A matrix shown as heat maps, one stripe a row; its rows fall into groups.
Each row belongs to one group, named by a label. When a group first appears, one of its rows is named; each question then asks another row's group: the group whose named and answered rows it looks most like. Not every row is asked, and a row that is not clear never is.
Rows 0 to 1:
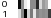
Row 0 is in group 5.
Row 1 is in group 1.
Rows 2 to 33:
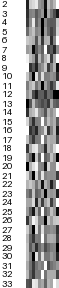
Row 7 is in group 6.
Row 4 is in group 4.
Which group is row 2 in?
5
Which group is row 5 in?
4
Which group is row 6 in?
4
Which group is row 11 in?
4
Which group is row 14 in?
5
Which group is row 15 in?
1
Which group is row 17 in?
1
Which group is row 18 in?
5
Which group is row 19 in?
1
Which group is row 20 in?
5
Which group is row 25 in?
1
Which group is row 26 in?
5
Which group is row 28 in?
1
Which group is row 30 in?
1
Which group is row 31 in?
6
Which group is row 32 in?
1
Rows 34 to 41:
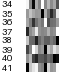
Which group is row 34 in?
1
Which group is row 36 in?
6
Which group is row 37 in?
5
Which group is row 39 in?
5
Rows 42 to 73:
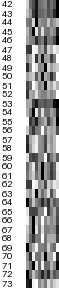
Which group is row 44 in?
4
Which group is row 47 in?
5
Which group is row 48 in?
4
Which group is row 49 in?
5
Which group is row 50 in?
4
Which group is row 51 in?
5
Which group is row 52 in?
5
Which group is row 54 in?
1
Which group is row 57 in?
5
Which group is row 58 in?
5
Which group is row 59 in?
6
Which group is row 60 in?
4
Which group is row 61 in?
4
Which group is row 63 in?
4
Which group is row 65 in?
6
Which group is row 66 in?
1
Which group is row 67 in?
1
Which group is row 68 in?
1
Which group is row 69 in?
5
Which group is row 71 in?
1
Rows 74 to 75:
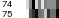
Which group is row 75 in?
6
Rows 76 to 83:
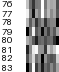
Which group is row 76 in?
1
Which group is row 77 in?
1
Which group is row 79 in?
4
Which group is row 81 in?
5
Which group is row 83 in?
4
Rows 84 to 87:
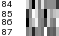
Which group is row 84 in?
1
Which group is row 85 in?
5
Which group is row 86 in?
5
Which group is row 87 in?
6
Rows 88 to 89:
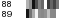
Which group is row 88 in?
6
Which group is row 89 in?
5
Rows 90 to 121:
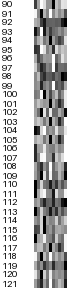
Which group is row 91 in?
1
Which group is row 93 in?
4
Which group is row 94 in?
4
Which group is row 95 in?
5
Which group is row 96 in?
6
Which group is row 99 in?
6
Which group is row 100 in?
4
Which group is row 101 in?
4
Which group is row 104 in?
5
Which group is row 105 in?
4
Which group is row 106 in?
5
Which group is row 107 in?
5
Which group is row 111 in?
5
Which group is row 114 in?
4
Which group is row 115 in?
4
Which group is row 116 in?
5
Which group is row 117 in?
4
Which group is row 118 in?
1
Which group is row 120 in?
1
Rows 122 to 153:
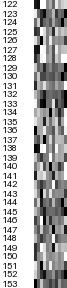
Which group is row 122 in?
5
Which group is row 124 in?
6
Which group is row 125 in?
5
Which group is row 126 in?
1
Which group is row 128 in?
5
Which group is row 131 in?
5
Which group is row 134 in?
4
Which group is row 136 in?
5
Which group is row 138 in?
5
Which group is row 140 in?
4
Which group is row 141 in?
5
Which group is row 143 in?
1
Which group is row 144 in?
6
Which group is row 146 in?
4
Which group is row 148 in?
6
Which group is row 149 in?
5
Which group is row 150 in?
5
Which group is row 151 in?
1
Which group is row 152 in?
6
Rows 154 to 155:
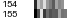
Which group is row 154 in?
5
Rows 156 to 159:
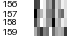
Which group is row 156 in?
5
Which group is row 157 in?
5
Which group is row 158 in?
5
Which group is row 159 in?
1
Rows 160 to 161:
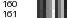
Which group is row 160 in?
6
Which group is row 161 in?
6
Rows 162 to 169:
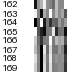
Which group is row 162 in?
5
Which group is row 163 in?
1
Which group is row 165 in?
6
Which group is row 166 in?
1
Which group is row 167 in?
1
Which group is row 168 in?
1
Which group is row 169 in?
1
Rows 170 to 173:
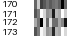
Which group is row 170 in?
6
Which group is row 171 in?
5
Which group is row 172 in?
1
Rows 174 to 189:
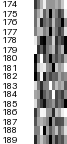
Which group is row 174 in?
5
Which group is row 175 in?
4
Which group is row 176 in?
6
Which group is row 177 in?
4
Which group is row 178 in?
6
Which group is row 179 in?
6
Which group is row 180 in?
4
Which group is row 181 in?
5
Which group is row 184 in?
6
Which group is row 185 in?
6
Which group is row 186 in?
5
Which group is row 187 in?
4
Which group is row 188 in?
4
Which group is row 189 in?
4
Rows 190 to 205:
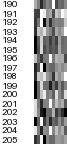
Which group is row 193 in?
5
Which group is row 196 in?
1
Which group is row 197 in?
4
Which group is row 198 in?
5
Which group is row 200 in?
5
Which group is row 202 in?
6
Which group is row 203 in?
4
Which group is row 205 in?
4
